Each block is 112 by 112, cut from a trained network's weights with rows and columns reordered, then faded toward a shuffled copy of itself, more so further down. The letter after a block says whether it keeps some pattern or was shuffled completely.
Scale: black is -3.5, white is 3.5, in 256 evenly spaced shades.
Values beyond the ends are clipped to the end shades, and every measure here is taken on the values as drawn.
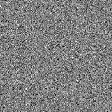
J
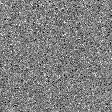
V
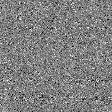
J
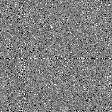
J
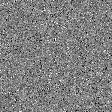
V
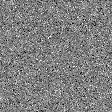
V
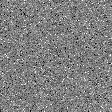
V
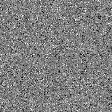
J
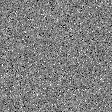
V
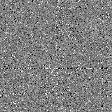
J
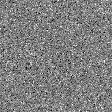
V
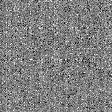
J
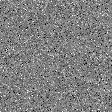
V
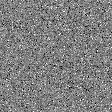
V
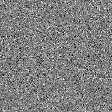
J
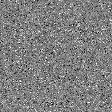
J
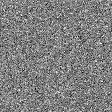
V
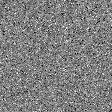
V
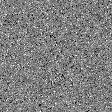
V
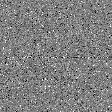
J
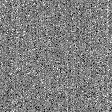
J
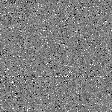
J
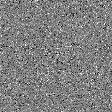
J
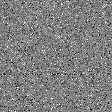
J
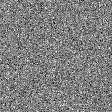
J
